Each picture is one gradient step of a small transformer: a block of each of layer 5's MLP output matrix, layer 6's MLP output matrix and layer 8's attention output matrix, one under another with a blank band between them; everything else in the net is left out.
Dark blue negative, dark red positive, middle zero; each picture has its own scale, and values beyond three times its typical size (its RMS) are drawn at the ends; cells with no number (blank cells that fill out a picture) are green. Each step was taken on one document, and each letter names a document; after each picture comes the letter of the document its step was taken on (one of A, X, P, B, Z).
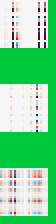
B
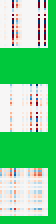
B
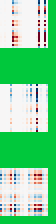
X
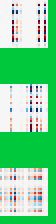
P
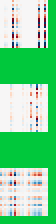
B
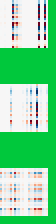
X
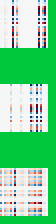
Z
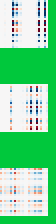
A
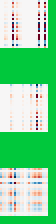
B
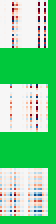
X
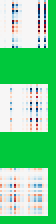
A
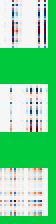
A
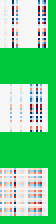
Z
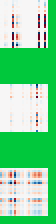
B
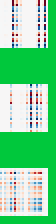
P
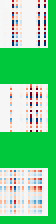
P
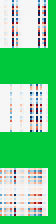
Z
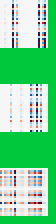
Z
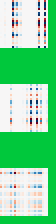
A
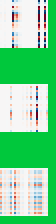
X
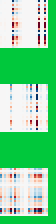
X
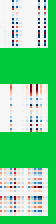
P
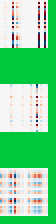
B
